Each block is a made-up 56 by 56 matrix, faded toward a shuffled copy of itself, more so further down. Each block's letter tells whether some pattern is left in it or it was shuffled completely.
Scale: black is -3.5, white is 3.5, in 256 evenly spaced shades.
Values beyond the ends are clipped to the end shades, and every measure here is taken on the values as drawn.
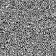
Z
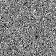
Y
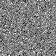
Y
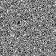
Z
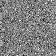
Y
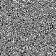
Z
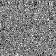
Z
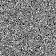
Y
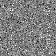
Z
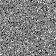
Y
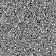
Z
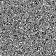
Y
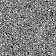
Y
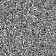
Z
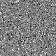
Z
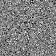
Z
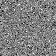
Y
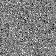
Y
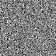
Y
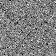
Y
